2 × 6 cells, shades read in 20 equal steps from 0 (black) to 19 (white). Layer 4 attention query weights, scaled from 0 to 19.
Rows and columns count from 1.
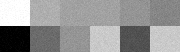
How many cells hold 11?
2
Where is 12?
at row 1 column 3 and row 1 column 4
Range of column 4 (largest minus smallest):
3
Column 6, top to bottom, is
10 15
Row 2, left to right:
0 8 11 15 6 15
